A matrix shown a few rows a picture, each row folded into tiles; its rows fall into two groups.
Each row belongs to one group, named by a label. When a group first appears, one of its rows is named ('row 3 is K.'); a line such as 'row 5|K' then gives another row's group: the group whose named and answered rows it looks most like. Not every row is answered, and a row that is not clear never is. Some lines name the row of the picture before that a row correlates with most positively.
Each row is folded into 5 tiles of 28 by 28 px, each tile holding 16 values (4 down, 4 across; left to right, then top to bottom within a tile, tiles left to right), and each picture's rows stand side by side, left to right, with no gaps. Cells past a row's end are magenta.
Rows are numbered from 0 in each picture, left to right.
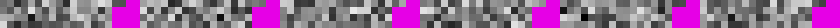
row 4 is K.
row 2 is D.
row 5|K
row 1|D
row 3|D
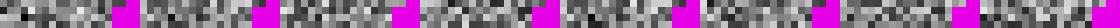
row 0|K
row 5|K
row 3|D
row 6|D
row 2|D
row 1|K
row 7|D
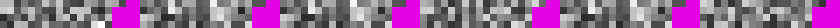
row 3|D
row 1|K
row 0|D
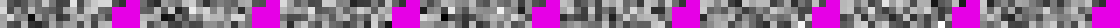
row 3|K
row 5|D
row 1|K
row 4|D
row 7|K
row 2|D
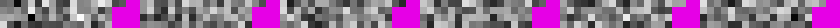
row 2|K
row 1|D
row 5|D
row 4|D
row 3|D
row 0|K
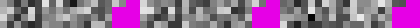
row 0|D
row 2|K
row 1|D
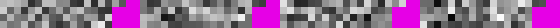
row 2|D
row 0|D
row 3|K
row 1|K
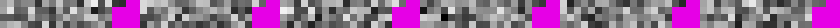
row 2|D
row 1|D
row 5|D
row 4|K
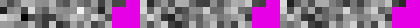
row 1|K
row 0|K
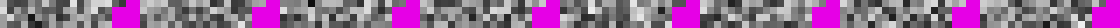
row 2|D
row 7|D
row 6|D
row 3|D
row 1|D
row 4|K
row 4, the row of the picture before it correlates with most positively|0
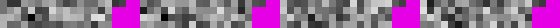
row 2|K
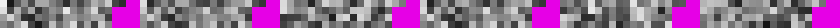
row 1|K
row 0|K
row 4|K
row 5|D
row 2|D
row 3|K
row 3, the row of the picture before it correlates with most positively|3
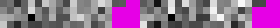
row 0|K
